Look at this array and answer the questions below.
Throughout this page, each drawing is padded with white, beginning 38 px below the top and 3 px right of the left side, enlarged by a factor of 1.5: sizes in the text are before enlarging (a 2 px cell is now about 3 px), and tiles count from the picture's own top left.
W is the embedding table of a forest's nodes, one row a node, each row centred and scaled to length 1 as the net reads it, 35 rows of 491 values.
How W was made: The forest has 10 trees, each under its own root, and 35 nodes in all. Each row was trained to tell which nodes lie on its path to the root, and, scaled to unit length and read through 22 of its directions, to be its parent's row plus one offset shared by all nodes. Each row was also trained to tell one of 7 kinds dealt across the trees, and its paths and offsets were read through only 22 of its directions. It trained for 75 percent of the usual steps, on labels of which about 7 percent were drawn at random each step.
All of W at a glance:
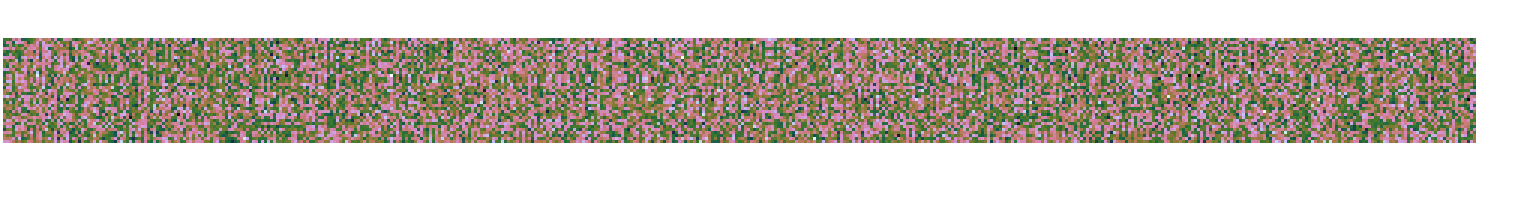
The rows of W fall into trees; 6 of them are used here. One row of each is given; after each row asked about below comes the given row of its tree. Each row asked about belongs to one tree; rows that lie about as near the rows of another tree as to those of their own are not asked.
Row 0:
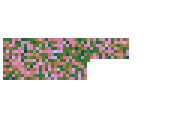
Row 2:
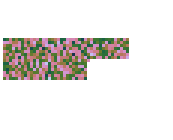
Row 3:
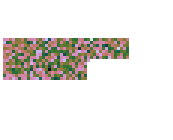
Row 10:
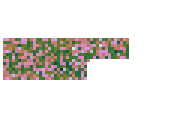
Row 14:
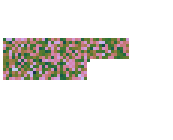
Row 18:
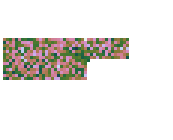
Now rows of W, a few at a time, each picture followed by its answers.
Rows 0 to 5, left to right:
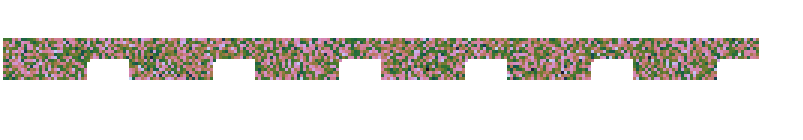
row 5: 2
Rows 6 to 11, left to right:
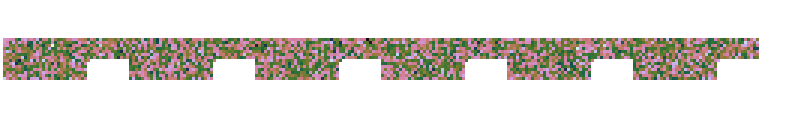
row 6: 14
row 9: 2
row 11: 0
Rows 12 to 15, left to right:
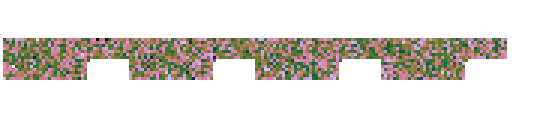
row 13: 14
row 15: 2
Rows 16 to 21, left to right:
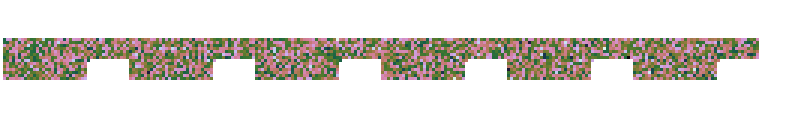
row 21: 2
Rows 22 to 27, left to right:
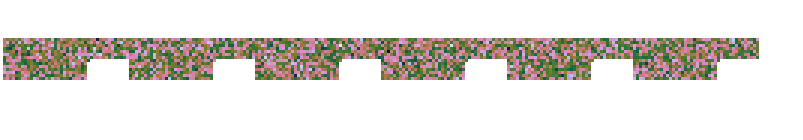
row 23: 3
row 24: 0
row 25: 18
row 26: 3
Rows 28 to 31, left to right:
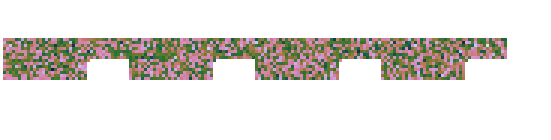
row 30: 0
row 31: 14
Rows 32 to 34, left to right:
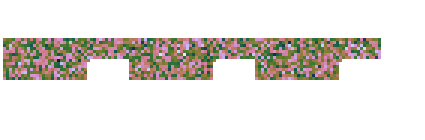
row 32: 0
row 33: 14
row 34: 14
